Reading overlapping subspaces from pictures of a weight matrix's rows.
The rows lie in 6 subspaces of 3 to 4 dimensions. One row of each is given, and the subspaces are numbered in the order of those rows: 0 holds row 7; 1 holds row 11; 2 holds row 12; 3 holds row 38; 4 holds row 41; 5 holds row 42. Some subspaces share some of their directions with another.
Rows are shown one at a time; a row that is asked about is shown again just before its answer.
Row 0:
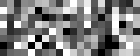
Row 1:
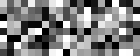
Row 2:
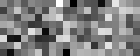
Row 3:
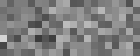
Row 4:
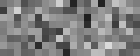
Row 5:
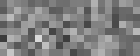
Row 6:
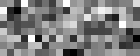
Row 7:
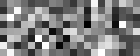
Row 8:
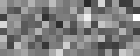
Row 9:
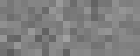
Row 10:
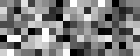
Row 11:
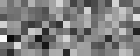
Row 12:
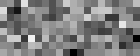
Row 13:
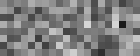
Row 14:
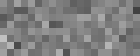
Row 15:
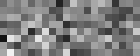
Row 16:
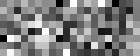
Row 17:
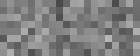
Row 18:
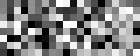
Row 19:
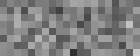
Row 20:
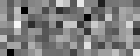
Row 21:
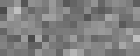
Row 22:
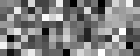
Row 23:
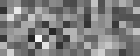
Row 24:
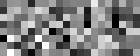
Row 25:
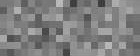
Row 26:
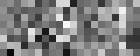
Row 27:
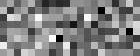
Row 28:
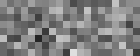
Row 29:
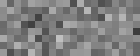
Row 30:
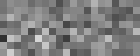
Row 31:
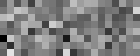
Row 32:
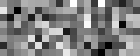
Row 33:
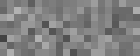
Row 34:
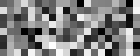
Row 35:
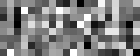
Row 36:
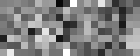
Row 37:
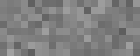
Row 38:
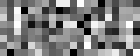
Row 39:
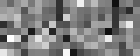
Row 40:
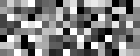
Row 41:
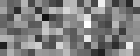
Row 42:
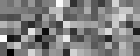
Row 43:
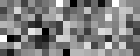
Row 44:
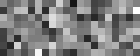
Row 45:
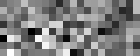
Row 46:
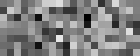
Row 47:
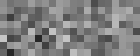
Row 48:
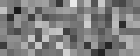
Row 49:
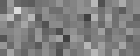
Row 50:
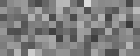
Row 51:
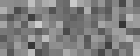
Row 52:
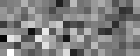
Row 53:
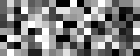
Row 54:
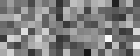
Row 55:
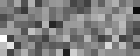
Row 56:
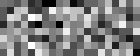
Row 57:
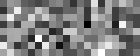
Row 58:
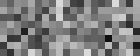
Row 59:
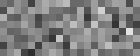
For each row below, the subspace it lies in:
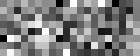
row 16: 2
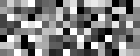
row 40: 2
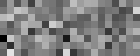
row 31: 0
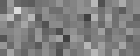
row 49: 0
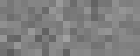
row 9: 0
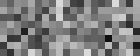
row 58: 5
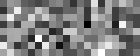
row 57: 0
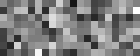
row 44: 0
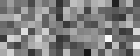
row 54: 5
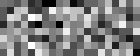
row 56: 4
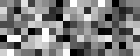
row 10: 2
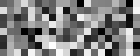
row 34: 5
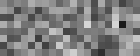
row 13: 2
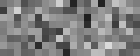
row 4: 4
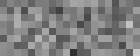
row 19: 3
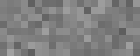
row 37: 4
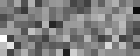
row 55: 0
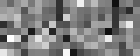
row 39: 3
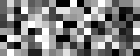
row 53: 3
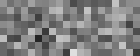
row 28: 3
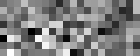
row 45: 5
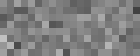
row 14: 0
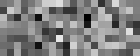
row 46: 4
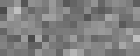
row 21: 2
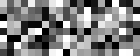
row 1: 1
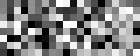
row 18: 3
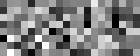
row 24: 4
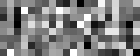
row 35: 3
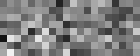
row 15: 5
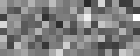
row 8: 1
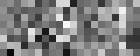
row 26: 2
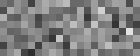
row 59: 4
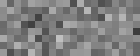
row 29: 3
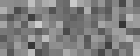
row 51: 4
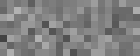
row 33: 0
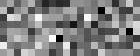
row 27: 4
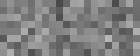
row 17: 5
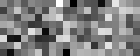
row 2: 0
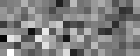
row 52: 5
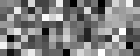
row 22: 4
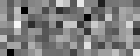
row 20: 3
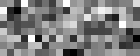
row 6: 2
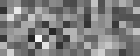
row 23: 2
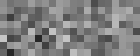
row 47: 1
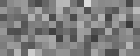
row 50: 5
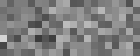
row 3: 4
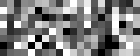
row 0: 0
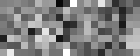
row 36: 2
